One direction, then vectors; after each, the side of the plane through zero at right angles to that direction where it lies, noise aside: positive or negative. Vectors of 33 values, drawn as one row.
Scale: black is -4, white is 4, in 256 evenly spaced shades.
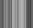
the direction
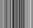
negative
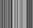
positive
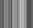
positive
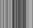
negative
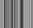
negative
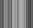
positive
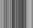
negative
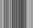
negative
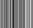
negative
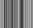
negative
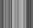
positive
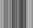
negative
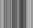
negative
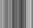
negative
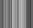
positive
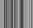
negative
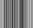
negative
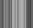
positive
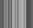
positive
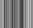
negative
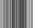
negative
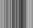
negative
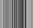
negative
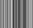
negative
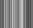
positive
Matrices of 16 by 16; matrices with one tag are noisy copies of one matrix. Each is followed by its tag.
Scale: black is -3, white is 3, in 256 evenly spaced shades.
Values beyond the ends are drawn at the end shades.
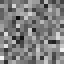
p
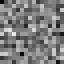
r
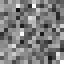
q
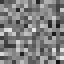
r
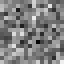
q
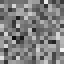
p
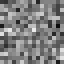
r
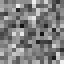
q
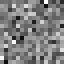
p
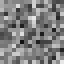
q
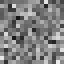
p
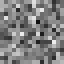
q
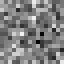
q
